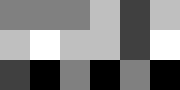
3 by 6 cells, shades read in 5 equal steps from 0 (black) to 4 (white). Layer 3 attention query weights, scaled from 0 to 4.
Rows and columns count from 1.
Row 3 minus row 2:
-2 -4 -1 -3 1 -4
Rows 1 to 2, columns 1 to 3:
2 2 2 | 3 4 3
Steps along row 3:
down up down up down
